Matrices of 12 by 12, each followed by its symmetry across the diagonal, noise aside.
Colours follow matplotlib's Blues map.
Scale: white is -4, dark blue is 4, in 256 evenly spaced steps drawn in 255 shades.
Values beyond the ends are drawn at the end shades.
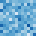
neither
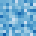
antisymmetric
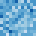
symmetric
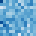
neither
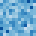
symmetric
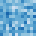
antisymmetric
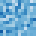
antisymmetric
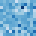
neither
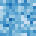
neither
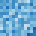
symmetric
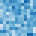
antisymmetric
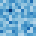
symmetric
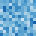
neither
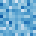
antisymmetric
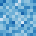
symmetric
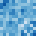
symmetric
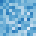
symmetric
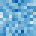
antisymmetric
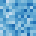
neither
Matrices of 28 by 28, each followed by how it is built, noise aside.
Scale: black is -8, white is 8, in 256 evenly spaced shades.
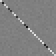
diagonal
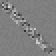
banded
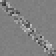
banded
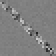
banded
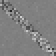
banded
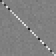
diagonal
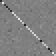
diagonal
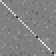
diagonal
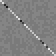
diagonal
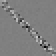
banded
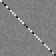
diagonal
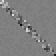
banded
